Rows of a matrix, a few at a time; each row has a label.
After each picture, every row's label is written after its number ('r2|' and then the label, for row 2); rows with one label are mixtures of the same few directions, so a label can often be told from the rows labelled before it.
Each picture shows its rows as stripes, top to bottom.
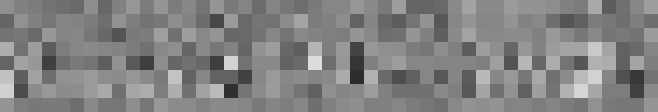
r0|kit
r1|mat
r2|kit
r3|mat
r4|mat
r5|mat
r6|mat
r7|kit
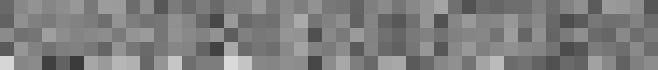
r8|kit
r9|mat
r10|mat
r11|mat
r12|kit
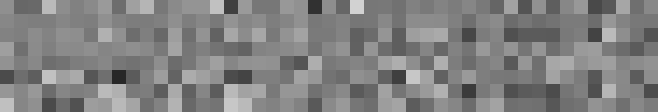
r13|mat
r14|kit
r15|kit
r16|mat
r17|mat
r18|kit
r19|kit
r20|kit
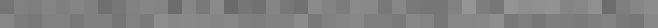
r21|kit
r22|kit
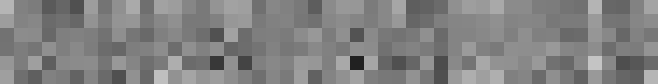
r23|kit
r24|kit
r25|mat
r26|kit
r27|mat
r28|kit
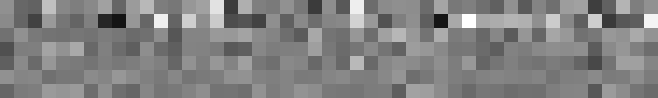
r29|mat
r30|kit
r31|mat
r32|kit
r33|mat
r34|kit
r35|kit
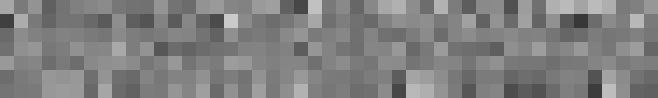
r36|mat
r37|mat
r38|mat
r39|kit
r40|kit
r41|kit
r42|kit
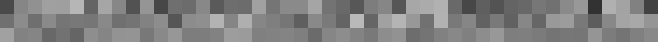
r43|kit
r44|mat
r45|kit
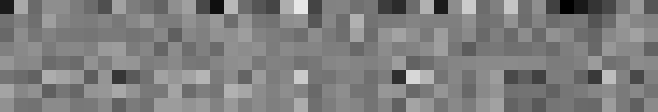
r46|mat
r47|mat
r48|mat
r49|kit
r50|kit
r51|kit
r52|kit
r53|kit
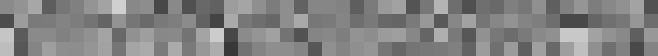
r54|kit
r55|mat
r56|mat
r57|mat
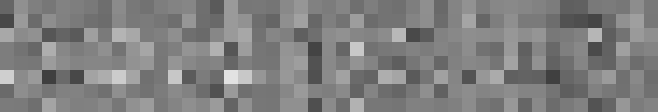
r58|mat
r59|mat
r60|kit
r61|mat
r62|mat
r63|kit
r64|mat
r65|mat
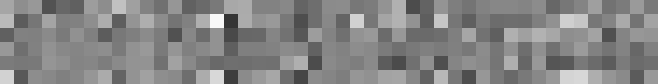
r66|kit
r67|mat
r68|kit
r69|mat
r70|mat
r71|mat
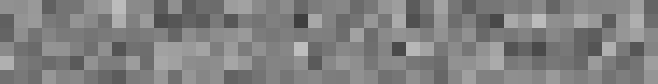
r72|kit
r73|kit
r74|mat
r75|kit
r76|kit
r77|kit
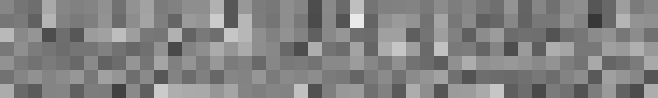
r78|mat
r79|mat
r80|kit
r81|mat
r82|kit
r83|kit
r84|kit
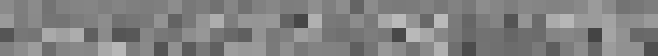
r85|mat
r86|mat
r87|kit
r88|kit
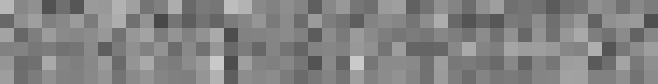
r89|kit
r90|kit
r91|mat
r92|kit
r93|mat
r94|mat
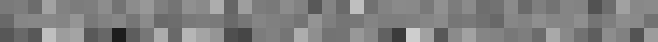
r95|mat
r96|kit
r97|kit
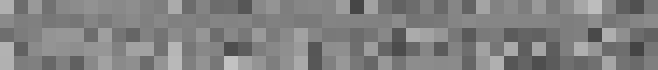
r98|mat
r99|kit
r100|kit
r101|mat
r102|kit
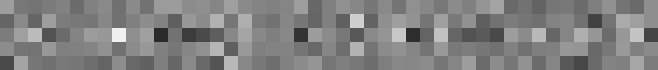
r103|kit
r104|mat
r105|kit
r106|mat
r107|mat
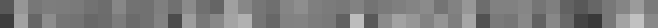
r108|mat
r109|mat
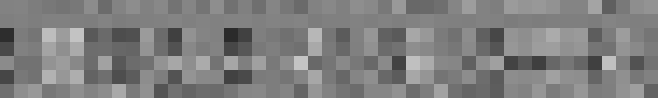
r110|kit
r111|kit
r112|kit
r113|kit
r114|kit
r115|kit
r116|kit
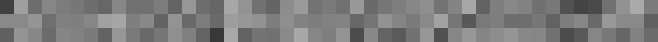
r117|mat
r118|kit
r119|mat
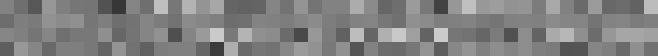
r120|kit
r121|kit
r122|mat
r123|mat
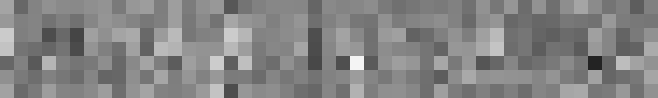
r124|mat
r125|kit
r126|kit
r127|kit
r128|mat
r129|kit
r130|mat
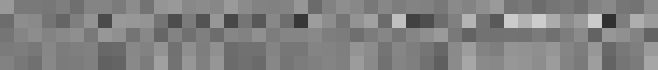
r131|kit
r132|kit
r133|kit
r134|kit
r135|kit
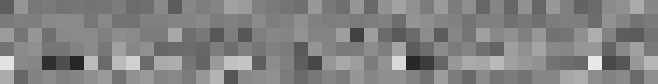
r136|mat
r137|kit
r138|mat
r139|kit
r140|kit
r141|mat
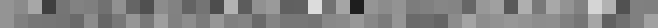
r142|mat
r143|kit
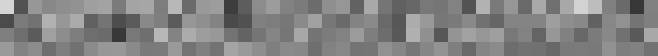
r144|mat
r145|kit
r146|kit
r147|kit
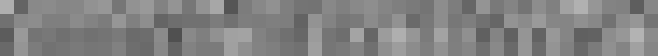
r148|mat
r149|kit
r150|mat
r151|mat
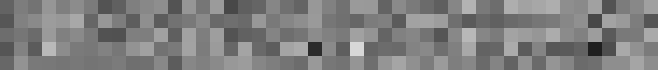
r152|kit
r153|kit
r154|kit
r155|mat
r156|mat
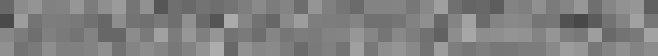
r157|kit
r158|mat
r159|kit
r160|mat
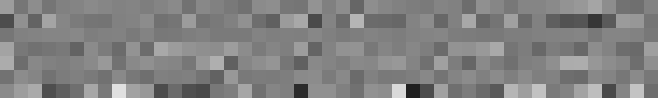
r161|mat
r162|mat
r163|kit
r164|kit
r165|mat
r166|mat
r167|kit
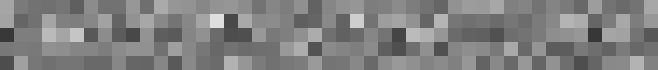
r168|kit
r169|mat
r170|kit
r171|mat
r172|mat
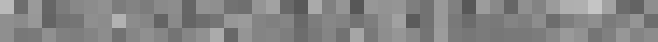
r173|mat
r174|kit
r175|mat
